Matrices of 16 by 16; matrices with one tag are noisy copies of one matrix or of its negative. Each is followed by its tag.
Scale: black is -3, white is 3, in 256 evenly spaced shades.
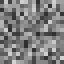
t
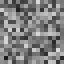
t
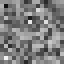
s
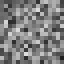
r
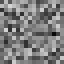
t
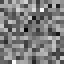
t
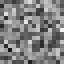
s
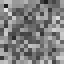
r
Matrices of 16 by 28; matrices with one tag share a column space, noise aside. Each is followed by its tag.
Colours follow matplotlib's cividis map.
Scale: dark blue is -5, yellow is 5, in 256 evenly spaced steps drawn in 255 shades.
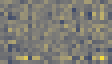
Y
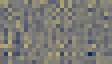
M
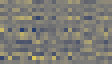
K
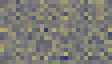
K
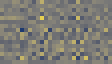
K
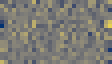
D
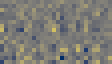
Y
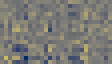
Y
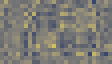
M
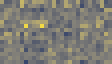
D
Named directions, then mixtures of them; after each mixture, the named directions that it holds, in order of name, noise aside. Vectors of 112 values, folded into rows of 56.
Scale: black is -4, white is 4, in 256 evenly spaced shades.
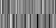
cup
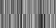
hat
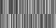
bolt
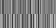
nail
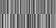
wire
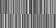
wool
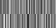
wire, wool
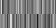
cup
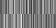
wool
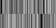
bolt, cup, hat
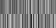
bolt, nail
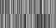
cup, hat, wool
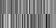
bolt, wire, wool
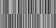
bolt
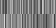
cup, wool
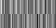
bolt, cup, wire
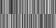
bolt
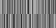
cup, wool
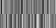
cup, hat, nail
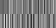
nail, wire, wool
